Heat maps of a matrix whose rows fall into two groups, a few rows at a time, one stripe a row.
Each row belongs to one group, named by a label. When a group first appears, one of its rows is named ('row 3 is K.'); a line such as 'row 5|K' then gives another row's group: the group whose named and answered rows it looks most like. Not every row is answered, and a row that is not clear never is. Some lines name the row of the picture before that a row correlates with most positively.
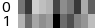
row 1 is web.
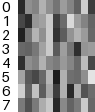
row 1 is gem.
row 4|gem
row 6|web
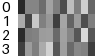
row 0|gem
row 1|web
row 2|gem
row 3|gem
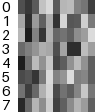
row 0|gem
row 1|web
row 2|web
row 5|gem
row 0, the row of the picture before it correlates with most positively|3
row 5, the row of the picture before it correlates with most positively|0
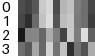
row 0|gem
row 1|gem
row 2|gem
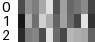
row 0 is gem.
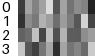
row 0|gem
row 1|gem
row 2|web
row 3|web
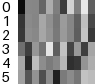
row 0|gem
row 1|gem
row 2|gem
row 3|web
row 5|web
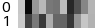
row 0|web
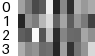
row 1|gem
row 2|web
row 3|web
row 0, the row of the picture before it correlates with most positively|1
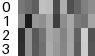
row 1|web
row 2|gem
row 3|gem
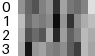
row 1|web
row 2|web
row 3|web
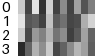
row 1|web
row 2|web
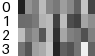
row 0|gem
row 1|web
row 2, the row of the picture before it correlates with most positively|0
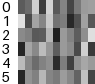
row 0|web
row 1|web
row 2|web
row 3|gem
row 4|web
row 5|gem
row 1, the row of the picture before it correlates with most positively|3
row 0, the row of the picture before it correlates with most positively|3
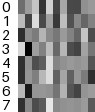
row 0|web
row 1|web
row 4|gem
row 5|gem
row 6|web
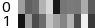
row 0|web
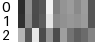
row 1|gem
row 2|web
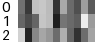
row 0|web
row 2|web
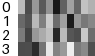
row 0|web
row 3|gem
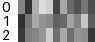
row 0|web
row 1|gem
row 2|gem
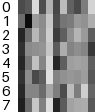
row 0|web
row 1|web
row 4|gem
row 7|gem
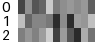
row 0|gem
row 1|web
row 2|web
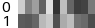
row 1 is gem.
